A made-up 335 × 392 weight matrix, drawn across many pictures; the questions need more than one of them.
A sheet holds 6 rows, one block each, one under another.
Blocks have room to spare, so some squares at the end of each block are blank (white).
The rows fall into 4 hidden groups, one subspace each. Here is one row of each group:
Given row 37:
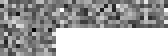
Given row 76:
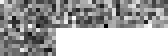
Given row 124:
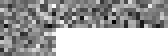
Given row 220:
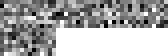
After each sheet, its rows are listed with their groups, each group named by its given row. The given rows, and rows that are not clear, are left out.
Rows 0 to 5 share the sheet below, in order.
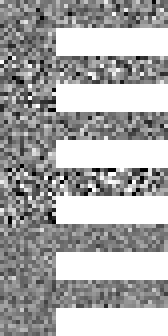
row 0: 76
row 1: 37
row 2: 76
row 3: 37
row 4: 220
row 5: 76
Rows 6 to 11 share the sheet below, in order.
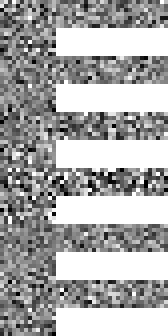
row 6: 37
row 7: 37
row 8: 220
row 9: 37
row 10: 220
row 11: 37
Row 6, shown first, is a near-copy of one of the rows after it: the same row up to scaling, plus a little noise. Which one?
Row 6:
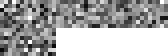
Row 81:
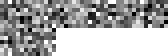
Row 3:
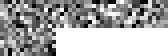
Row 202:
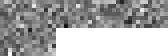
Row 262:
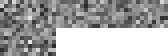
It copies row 262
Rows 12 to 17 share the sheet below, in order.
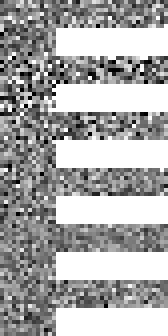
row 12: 220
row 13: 37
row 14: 37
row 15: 37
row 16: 37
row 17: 76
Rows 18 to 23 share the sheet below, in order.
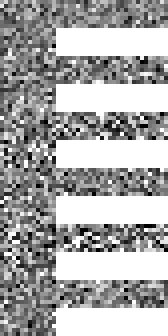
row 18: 37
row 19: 124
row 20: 220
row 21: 220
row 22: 220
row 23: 124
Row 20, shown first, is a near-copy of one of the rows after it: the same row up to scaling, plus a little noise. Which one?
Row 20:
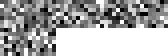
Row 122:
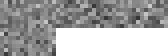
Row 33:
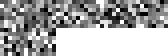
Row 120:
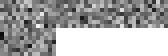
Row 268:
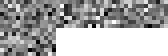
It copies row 33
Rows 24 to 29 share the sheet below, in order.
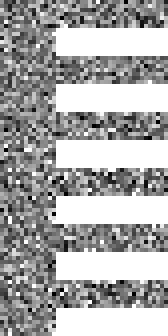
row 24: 124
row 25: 76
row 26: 76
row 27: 37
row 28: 76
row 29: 37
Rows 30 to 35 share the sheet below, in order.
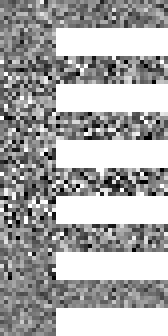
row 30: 124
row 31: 124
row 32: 76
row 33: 220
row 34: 37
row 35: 124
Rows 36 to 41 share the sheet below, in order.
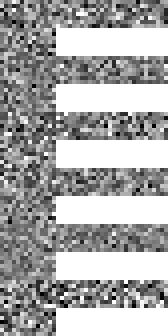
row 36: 37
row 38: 220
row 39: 37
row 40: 124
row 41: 124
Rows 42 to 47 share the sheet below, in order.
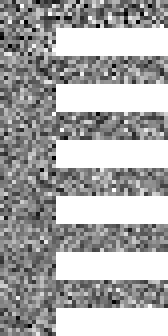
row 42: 220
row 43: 124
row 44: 124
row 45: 124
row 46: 220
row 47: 220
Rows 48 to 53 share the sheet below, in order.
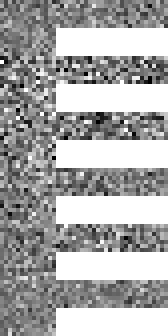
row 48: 220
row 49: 76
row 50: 124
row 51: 220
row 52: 76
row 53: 37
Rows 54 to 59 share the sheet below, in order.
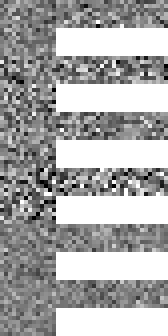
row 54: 220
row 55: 37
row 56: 76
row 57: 124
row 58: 124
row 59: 220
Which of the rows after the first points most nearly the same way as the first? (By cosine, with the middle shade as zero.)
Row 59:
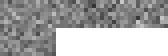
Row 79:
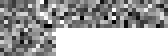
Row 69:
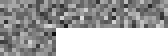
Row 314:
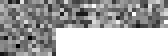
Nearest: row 79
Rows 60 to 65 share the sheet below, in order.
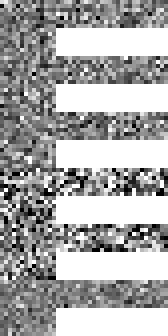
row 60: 76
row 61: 76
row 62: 220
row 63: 124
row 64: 37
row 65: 37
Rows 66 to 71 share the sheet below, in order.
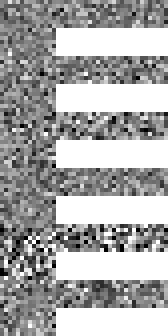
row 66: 37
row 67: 76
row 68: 124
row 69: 124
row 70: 220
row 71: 124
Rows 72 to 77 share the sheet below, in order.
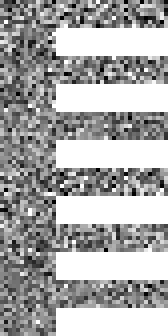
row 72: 124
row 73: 220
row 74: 76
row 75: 124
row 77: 220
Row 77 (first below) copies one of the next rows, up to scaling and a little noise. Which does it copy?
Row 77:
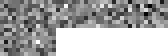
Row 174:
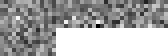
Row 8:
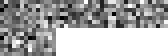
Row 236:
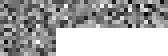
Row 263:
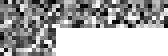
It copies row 236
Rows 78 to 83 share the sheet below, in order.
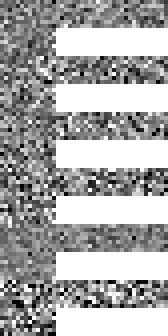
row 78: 124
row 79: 124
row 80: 220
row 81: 37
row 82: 37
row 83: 37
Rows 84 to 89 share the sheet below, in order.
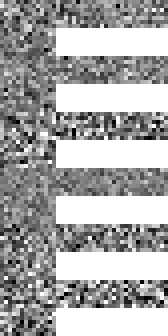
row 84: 76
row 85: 76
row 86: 76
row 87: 220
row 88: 220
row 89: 124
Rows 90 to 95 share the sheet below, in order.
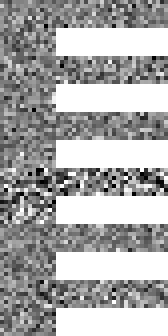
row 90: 220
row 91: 76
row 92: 124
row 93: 124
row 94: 220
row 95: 124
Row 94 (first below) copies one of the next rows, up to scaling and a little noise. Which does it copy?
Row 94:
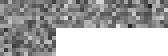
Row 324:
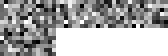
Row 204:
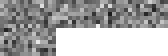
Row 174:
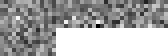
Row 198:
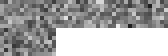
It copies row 198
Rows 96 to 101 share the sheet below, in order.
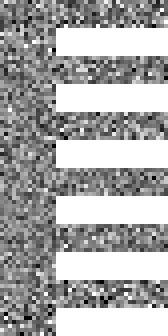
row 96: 220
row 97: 37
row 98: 124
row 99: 76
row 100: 220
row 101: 76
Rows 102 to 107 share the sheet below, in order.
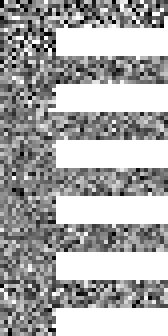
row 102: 220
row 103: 37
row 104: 124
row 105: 37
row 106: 124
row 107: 37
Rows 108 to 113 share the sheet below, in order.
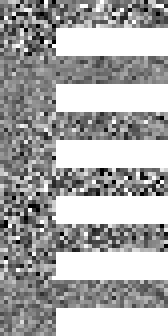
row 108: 124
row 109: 124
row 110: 124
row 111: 220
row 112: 37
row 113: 124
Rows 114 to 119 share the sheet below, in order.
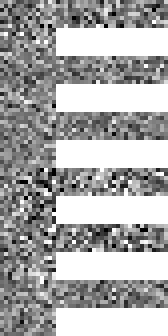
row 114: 220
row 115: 220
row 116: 124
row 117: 124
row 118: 124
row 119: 124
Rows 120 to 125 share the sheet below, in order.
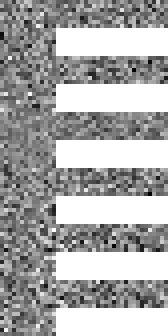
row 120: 220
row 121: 37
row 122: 220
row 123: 76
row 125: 124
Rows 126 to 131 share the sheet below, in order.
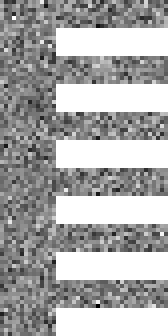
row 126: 124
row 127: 124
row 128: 220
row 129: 220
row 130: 76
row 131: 220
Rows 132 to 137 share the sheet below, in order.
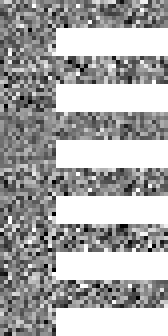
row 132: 37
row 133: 124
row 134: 76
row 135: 37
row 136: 37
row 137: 220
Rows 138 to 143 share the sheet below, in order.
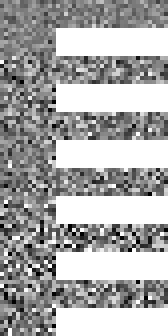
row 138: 76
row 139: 37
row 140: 37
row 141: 76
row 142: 220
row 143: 37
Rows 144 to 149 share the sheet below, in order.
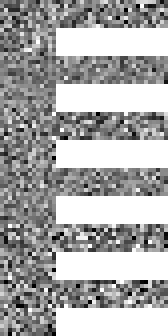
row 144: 220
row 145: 220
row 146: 124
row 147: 76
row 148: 37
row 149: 37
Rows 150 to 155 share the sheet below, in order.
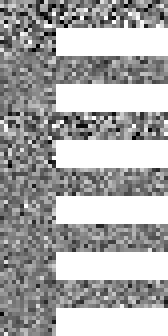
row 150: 124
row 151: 124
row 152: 37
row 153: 76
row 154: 76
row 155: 220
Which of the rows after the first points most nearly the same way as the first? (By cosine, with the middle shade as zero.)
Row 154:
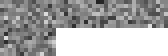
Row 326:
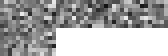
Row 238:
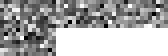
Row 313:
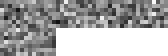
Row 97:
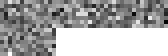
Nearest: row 238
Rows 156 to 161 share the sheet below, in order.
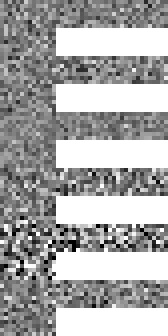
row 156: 220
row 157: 37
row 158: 76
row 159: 76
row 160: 76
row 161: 76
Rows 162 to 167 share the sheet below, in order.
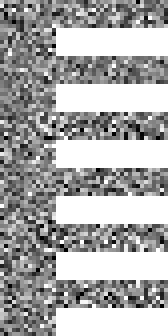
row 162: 37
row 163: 124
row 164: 124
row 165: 220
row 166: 124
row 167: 220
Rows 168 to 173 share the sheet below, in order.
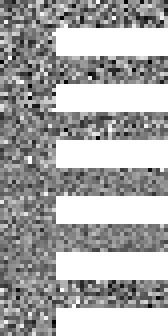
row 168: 124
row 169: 37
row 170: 220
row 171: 220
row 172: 37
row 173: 76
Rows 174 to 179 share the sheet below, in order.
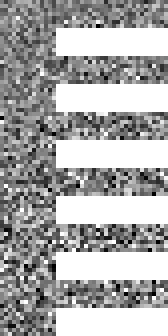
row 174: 220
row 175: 76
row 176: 76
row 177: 124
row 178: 76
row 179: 76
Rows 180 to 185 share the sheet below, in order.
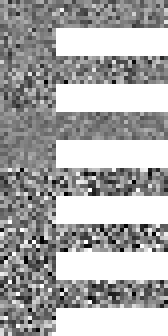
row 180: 37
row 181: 220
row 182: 124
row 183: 37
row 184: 76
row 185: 37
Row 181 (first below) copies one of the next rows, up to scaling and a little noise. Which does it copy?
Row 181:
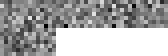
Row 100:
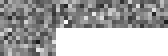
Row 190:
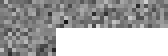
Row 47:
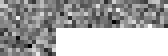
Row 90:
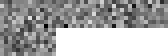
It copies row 90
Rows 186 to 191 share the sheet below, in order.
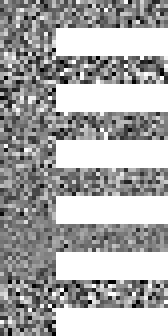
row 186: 76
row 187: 124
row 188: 76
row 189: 76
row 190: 220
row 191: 37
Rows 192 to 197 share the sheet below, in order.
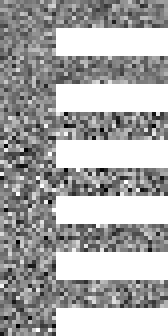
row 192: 124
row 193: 37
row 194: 76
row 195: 76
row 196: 76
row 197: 37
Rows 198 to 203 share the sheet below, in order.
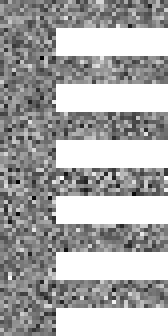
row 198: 220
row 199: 124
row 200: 76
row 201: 37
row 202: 37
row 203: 124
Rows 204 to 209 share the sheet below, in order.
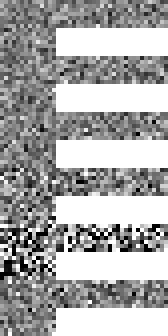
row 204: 220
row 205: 124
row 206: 76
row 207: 37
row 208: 76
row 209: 37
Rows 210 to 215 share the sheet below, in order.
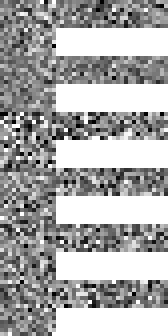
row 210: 124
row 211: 124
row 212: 37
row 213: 76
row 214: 76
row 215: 37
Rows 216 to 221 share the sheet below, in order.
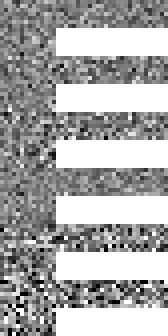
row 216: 76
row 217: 37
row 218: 76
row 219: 37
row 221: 37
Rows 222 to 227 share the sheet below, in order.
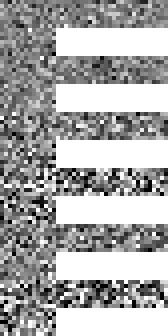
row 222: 37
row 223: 124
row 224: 37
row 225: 220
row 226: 76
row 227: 124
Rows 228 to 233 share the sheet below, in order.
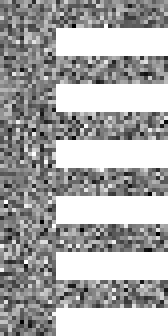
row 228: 76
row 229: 124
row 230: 76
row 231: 76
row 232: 76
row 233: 124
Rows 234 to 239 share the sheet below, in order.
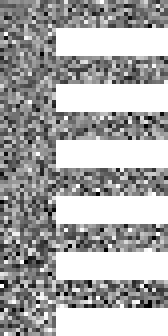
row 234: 76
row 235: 220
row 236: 220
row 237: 220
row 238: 76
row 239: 76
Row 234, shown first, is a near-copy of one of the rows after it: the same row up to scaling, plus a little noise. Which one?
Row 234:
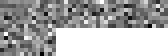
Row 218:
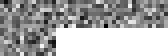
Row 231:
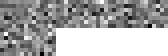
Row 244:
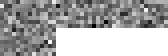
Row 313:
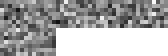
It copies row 231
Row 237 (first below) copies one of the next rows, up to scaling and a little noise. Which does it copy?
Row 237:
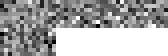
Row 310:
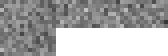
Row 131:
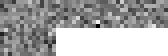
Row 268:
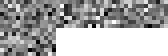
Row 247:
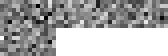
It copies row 131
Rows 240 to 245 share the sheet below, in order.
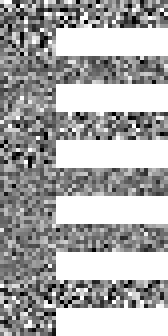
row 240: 76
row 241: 124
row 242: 220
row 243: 124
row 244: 76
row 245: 124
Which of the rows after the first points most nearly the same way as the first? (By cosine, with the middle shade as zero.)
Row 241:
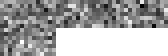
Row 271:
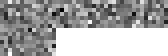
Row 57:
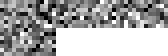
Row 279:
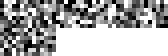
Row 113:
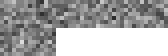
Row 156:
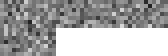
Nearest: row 113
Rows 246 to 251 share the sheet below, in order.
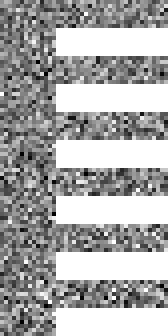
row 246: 76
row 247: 220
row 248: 124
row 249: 37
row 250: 76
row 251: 124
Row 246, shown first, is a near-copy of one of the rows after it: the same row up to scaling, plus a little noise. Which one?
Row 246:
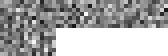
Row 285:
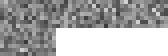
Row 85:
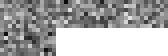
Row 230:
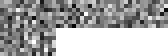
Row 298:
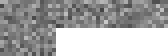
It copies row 230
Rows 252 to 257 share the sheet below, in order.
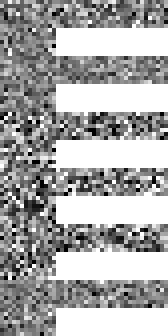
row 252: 37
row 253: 76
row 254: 37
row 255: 76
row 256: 37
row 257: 76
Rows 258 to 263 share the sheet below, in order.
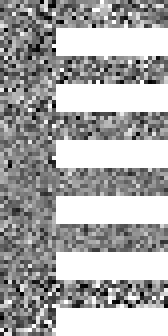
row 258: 124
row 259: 220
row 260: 37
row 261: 220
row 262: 37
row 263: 220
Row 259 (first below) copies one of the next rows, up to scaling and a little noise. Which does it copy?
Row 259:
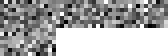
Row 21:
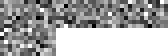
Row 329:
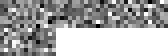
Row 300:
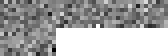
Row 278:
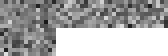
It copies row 300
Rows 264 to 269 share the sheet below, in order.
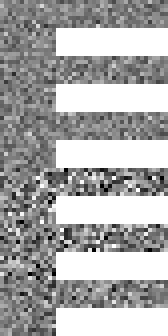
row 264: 220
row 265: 124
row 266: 220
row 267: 76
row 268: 220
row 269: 124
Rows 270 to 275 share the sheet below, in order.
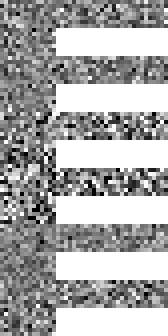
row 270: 37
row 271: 37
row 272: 76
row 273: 220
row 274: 76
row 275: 220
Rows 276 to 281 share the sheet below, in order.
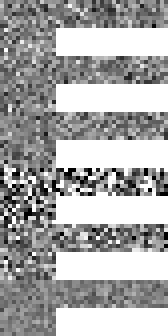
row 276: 124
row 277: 37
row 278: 220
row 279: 124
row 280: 37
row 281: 220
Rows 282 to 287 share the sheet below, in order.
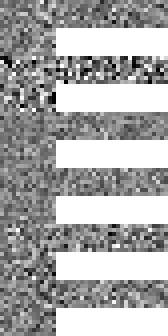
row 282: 124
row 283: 76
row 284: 76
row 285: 76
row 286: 220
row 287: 124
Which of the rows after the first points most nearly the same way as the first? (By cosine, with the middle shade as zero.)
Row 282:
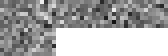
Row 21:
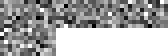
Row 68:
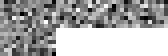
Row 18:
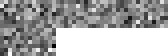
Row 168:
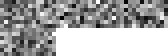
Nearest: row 168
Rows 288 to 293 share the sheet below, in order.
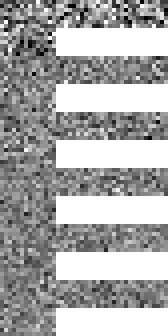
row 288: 124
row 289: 76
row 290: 76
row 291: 220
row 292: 76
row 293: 124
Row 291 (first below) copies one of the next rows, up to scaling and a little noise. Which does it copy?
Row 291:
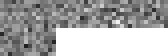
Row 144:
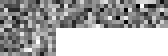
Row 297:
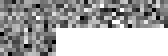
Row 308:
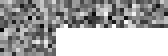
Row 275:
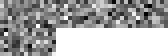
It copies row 297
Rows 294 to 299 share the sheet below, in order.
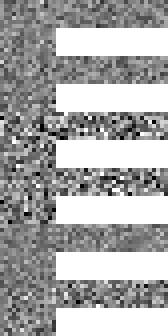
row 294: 124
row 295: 37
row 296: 76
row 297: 220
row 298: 76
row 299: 220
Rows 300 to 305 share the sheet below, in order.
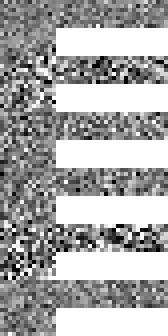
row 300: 220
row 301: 124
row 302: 76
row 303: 220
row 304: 37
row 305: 220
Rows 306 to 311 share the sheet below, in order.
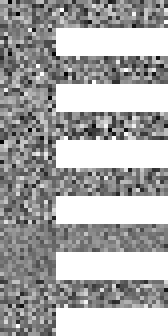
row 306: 37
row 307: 76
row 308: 220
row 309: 76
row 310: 220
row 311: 37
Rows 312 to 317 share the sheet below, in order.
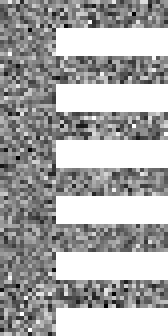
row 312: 37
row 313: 76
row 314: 37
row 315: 124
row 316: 37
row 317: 220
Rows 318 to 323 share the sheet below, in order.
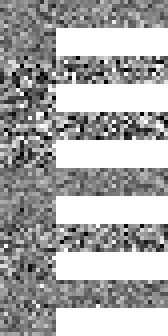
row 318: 124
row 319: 76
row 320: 124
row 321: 124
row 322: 124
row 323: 220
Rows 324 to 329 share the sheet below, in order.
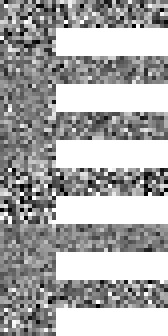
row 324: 220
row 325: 37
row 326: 124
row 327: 37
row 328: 76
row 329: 220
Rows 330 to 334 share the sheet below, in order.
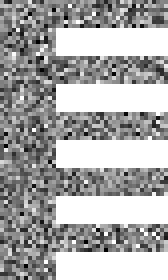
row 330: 220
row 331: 124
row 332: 76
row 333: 76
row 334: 76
